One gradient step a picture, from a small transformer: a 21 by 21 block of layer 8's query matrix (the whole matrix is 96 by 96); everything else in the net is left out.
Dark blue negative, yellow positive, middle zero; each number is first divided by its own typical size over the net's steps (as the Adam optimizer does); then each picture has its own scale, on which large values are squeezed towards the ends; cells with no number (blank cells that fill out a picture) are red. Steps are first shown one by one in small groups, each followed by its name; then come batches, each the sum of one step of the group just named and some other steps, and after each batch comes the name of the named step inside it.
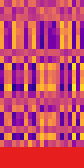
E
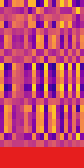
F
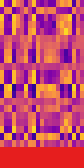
E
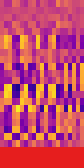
E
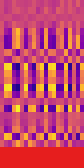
E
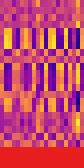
F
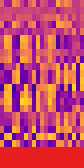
E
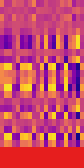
F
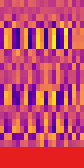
E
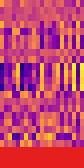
E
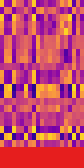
E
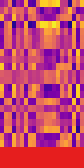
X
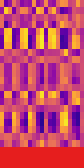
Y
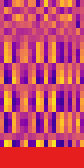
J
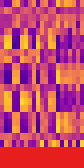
J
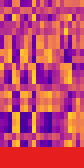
X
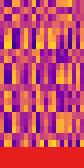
J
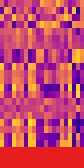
X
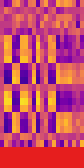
J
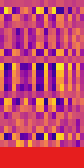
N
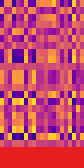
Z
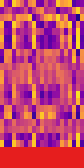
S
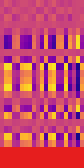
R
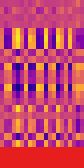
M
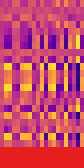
R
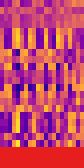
M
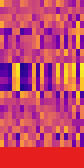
S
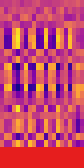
M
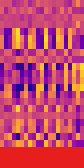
M
